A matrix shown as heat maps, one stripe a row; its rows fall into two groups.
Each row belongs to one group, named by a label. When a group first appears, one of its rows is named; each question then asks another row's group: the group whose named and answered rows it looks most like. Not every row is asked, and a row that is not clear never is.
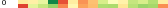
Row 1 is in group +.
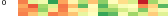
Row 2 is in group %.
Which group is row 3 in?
%
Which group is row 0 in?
+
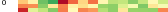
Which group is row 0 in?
+
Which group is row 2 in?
+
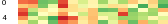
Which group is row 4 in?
+
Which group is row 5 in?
+
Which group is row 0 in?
%
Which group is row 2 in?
+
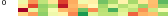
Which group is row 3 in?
%
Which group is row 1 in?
%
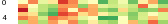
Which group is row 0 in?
%
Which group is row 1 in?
+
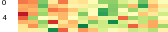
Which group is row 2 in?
%
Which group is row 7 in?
+
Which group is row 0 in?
%
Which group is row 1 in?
%
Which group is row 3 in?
%
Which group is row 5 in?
%
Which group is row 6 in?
%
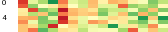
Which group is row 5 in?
+
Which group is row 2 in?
%
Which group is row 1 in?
+
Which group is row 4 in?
%
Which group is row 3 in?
+
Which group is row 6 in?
%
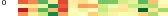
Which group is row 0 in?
%
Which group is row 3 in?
+
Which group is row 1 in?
+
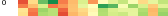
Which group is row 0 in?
+
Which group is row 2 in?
%
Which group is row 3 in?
%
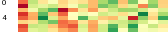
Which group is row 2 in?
+
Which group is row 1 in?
+
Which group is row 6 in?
+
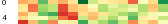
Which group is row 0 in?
%
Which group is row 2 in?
%
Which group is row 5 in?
%
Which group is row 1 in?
%
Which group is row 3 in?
+
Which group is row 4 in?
+
